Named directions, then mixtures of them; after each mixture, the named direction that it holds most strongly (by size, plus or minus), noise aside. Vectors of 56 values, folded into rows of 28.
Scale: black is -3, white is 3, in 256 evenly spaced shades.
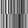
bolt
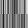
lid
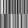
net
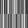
lid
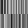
net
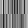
lid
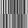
bolt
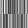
net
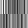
net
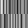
net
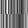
bolt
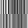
bolt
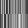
bolt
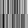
lid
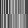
bolt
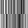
bolt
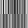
lid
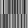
net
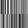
net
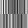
net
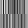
lid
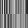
lid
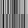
lid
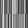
lid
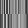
bolt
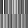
lid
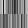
lid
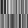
net
